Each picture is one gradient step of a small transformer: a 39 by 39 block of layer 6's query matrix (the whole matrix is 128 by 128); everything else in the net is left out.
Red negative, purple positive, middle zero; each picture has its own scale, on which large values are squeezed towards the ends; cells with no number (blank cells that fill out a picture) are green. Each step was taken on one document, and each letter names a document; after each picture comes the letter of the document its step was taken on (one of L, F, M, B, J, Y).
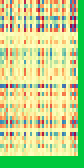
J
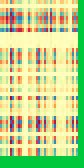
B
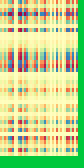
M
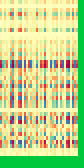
B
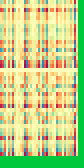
J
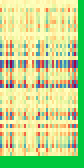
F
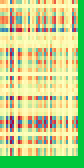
B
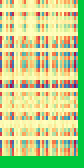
F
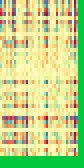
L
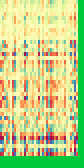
J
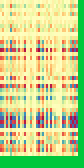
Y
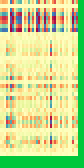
B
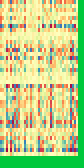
Y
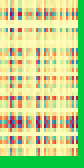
B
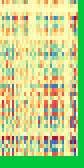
J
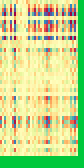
L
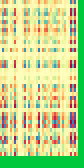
L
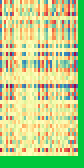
F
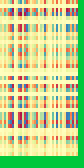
M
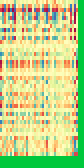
L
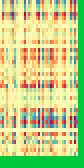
J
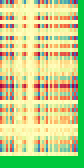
F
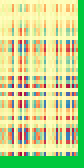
M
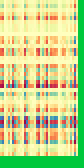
J
